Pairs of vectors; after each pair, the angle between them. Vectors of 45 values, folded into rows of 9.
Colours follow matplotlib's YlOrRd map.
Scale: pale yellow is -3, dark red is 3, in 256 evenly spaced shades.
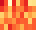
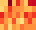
nearly opposite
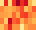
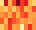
nearly parallel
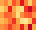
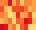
partly opposed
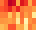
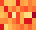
partly opposed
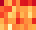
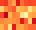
partly aligned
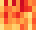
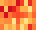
orthogonal
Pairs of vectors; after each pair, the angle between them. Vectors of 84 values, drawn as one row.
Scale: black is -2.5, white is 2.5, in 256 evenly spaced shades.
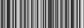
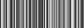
nearly opposite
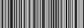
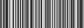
nearly opposite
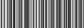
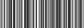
nearly parallel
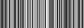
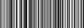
partly opposed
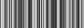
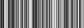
partly opposed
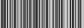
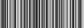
nearly parallel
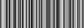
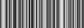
nearly parallel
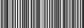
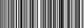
partly opposed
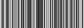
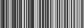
orthogonal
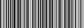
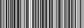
nearly parallel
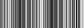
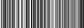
partly opposed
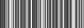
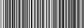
partly opposed
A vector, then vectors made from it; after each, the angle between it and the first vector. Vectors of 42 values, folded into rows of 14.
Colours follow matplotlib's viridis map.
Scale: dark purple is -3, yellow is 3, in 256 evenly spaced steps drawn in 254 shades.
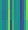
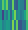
partly aligned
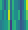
nearly parallel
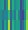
nearly parallel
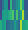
partly opposed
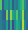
partly opposed
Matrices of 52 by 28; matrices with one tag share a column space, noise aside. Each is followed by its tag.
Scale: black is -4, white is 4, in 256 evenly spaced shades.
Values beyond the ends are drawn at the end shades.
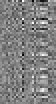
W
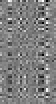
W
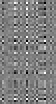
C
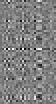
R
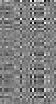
W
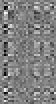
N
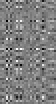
R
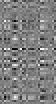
R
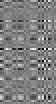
R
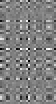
R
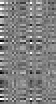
C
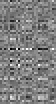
R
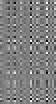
C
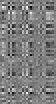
N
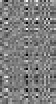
W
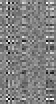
C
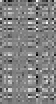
W
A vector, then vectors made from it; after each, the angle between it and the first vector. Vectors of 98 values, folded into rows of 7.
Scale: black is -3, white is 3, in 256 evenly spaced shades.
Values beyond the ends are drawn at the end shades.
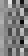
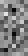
orthogonal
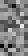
orthogonal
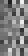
nearly opposite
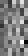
nearly opposite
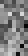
orthogonal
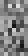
partly aligned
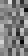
nearly parallel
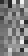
nearly opposite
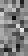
partly aligned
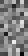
partly opposed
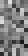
partly aligned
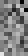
partly aligned
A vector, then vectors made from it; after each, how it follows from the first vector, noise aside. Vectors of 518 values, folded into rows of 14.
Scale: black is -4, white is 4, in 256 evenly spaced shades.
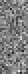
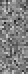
reversed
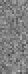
shrunk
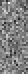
reversed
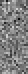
reversed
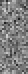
reversed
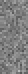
shrunk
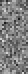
reversed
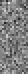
reversed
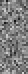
reversed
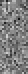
reversed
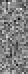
reversed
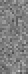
shrunk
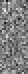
reversed
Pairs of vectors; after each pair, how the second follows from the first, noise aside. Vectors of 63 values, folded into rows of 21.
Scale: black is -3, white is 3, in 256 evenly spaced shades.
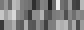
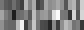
shuffled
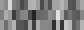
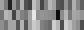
sign-scrambled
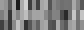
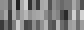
copied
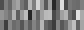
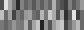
wrapped around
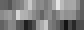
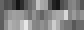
reversed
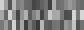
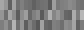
shrunk
